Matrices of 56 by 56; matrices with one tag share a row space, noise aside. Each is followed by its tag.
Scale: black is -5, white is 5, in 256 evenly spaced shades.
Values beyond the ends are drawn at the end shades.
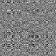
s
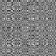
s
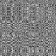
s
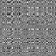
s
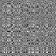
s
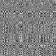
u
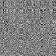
u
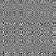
u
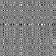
u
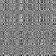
u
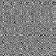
u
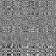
s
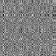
u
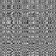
s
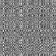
u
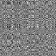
s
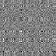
u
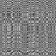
s
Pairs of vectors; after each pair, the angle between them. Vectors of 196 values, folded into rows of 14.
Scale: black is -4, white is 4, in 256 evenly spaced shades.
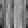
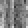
nearly opposite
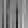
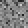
orthogonal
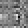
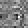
nearly opposite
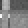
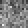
partly aligned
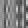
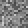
orthogonal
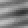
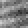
nearly parallel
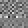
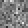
orthogonal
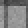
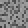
orthogonal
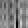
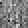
partly opposed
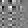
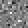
partly opposed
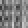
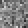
partly opposed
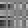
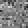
partly opposed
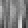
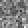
partly opposed
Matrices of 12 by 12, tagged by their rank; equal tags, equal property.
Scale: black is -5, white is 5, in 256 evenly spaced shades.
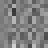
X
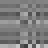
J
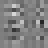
X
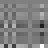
J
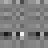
J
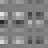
J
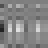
J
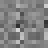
X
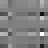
J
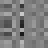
J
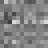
X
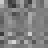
X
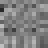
X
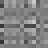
X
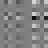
J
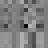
X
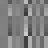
J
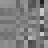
X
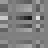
J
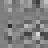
X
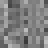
X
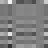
J
